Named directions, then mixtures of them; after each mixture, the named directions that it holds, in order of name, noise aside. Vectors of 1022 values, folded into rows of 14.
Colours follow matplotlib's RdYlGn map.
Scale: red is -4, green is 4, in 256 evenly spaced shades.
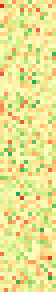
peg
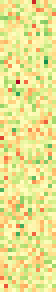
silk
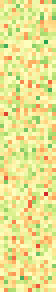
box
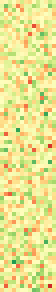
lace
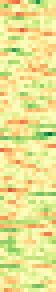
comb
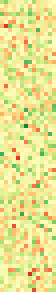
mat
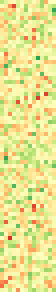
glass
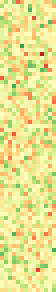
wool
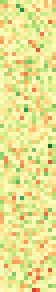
lace, mat, silk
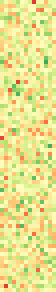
silk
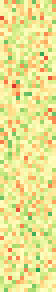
box, silk, wool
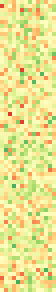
glass, peg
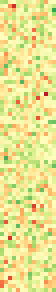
glass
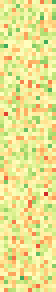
box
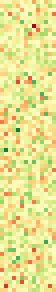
lace, peg, silk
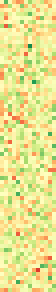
mat, peg, wool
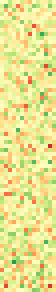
lace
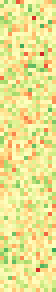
wool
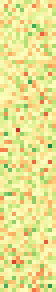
lace
